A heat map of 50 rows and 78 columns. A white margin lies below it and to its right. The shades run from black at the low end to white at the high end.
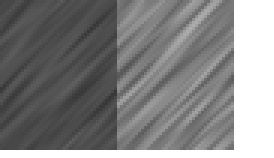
The table splits into one row of 2 panels. Panel 1,1: low, slanting up to the right, faint in contrast. Panel 1,2: middling, slanting up to the right.
